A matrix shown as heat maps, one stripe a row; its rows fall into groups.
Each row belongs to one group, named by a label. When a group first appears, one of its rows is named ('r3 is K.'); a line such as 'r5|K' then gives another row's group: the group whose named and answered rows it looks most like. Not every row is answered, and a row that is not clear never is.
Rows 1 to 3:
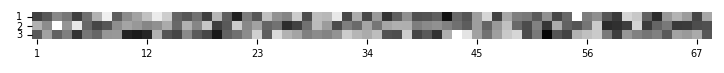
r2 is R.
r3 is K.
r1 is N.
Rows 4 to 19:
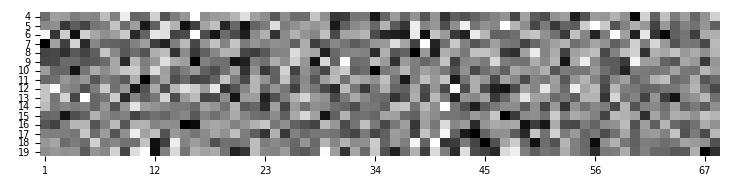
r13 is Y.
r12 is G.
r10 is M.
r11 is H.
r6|Y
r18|R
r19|R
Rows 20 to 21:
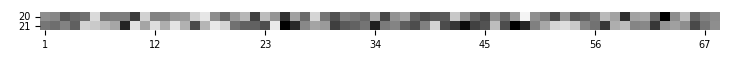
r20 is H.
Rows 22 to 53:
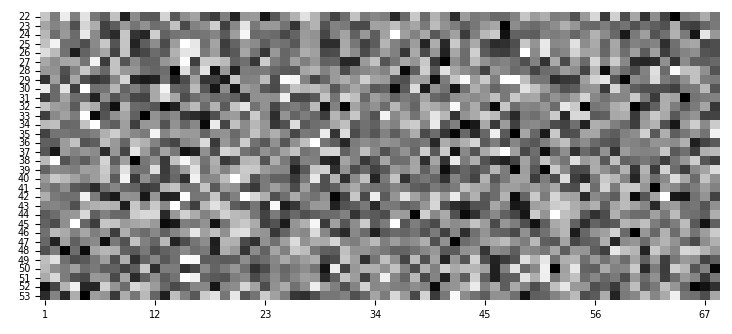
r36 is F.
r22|Y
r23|R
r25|G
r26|G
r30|Y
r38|G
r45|F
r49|G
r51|G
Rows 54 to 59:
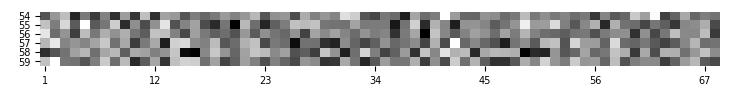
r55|Y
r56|Y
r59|G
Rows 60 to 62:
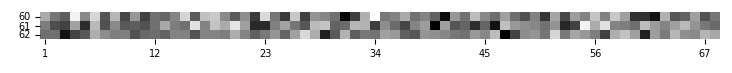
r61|H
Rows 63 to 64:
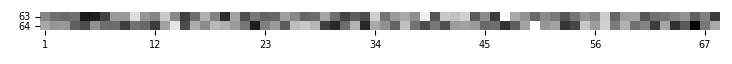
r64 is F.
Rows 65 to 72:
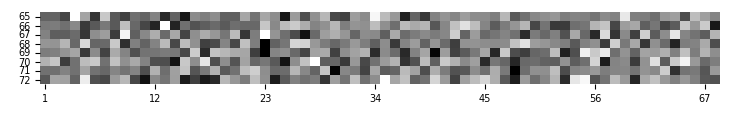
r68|Y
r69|H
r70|F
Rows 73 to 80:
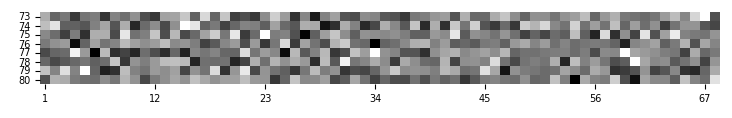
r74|G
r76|M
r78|N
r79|R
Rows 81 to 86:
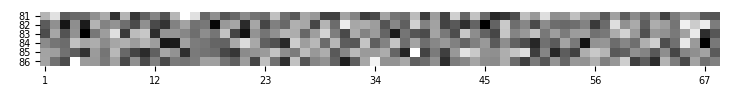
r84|F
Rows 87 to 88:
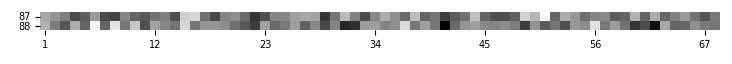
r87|G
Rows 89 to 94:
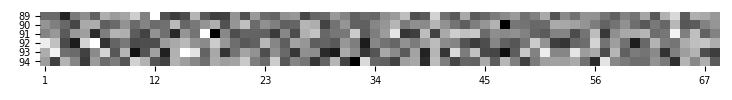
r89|M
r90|R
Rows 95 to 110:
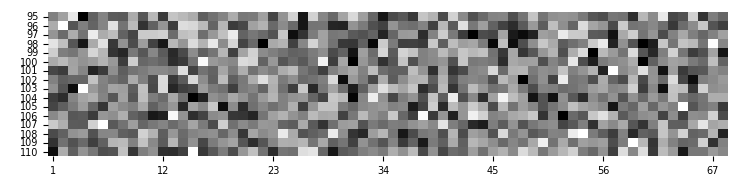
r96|G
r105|F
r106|K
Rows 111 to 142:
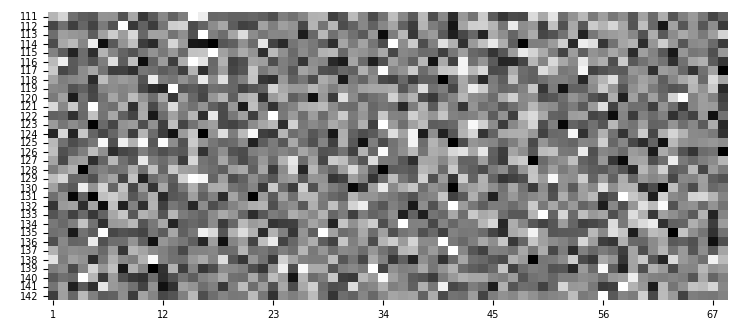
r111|G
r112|K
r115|H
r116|G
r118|H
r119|K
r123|K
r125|M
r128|M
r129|G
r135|H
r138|H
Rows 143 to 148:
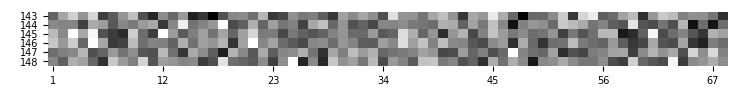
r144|R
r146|R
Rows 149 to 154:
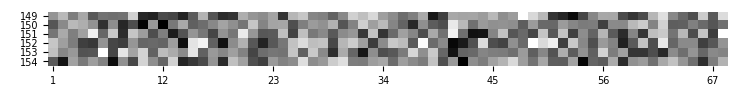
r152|G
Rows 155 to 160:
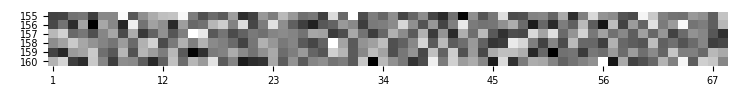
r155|N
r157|G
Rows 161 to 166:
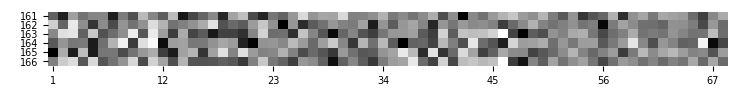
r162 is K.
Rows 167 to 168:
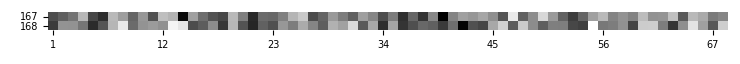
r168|N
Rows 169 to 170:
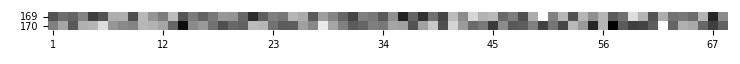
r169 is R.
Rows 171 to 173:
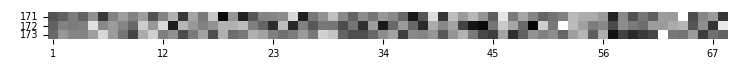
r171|F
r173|F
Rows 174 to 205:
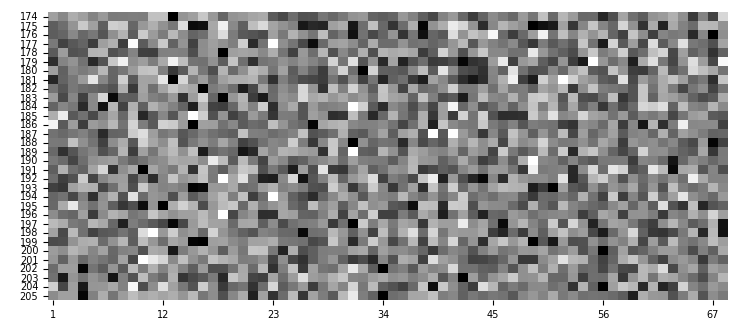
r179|N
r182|N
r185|G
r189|N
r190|H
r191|H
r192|H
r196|H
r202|M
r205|M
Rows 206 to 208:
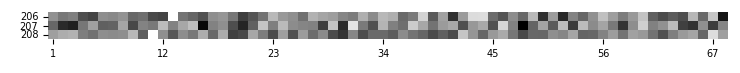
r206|K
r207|N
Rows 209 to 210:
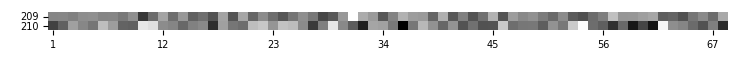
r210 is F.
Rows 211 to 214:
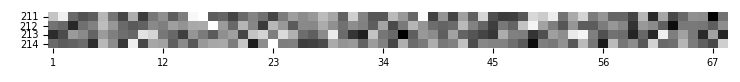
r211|G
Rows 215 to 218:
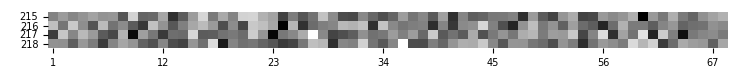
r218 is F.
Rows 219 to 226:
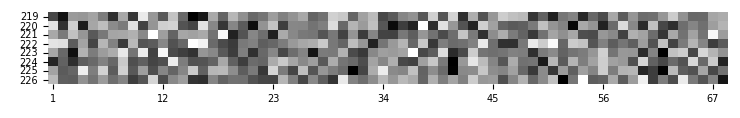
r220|Y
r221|H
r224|K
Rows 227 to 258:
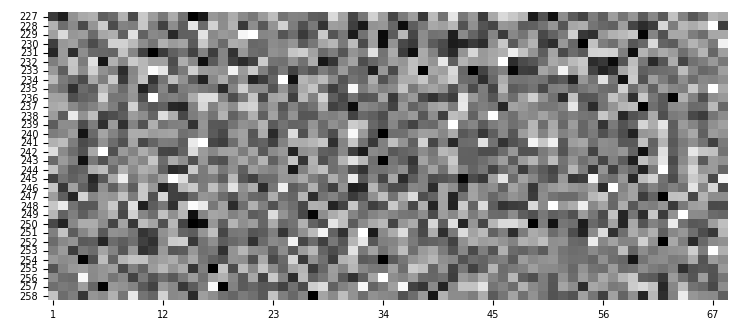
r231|K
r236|H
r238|R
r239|M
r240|M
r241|G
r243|M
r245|N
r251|F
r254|M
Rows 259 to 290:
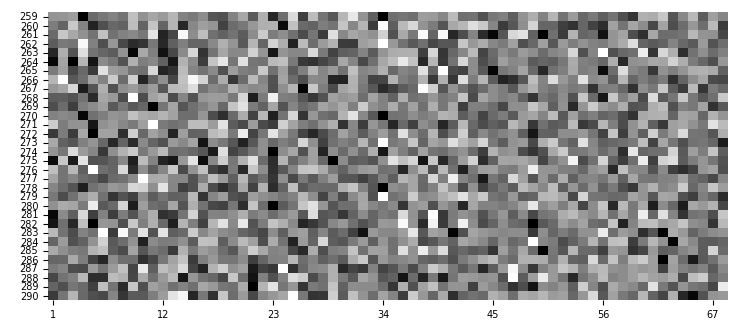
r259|M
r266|G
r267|M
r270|M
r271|H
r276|Y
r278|M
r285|R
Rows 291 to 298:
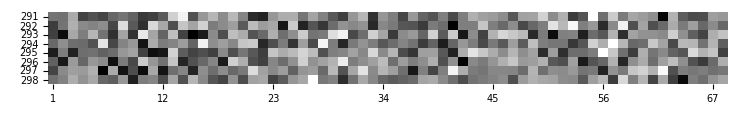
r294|H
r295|K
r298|Y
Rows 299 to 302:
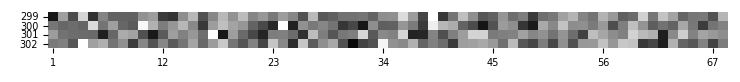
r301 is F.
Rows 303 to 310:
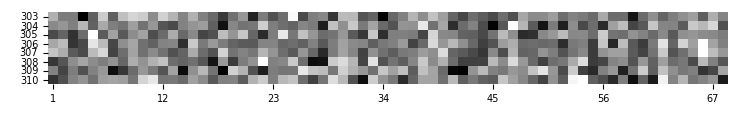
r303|M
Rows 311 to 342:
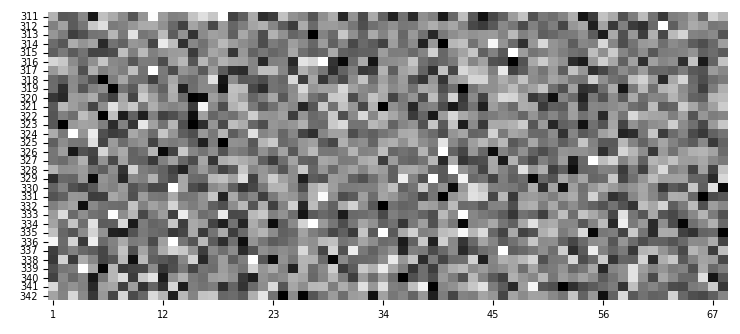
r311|H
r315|K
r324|R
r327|H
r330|K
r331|F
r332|M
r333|G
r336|Y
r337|N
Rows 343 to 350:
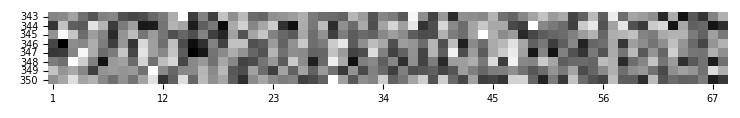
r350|R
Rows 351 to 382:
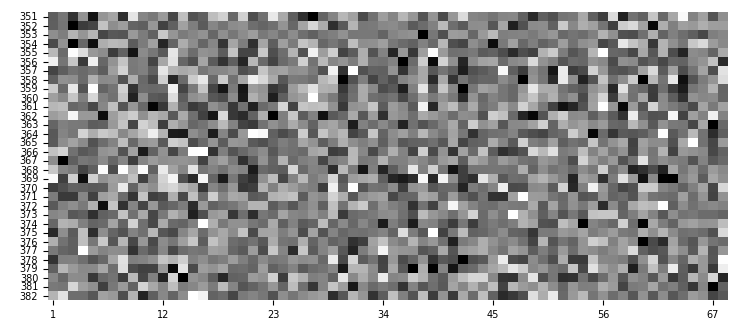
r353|R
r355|Y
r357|N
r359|Y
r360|Y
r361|K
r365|N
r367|N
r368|M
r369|Y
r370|N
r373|K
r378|N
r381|R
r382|G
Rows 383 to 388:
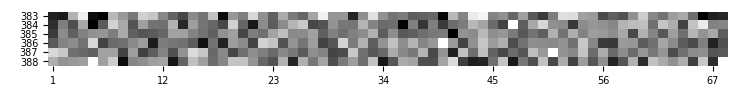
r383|F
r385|K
